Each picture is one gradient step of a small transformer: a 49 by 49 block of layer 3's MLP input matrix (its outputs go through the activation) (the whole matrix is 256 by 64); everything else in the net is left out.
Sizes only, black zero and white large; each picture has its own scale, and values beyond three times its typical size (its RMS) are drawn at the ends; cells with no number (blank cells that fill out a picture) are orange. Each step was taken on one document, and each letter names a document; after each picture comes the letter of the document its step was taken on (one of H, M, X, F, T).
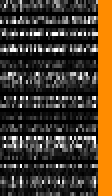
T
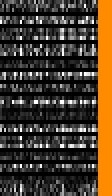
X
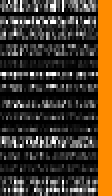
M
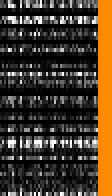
T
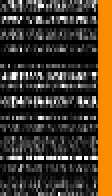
T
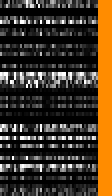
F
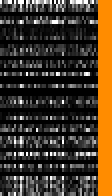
M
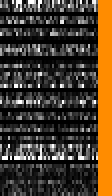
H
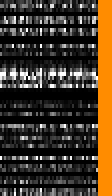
F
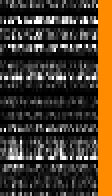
T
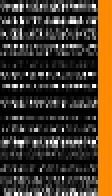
M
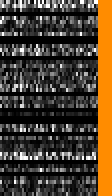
H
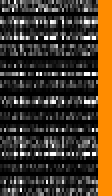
M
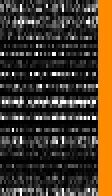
X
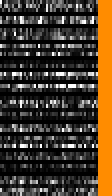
X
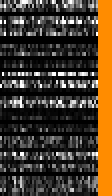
X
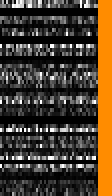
F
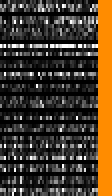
X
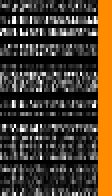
F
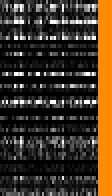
M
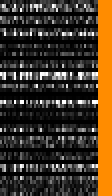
X
